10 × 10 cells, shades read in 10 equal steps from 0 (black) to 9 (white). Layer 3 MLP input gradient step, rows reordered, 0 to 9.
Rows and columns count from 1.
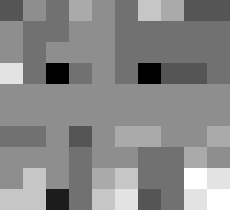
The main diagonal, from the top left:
3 4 5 4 5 5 6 4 9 9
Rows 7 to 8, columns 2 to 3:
4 5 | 5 5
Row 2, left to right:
5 4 4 5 5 4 4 4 4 4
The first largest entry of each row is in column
7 1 1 1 1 1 6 9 9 10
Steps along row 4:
down down up up down down up same up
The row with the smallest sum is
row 4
